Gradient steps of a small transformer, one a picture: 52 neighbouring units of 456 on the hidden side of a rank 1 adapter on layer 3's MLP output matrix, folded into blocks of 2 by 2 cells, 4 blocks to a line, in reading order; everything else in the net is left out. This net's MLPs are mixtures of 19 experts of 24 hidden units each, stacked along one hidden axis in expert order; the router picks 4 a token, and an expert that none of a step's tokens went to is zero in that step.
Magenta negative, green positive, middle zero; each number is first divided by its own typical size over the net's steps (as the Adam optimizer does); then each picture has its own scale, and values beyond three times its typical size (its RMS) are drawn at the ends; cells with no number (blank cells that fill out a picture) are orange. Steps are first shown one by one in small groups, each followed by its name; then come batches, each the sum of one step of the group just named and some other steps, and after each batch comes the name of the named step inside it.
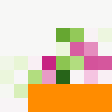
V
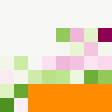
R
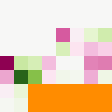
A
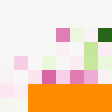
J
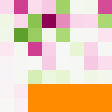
J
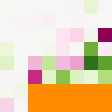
R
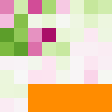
J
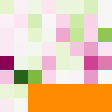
A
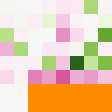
J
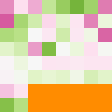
R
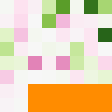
J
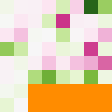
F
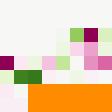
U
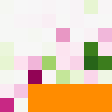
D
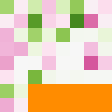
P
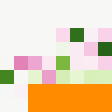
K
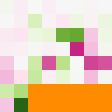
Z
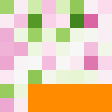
P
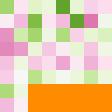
P
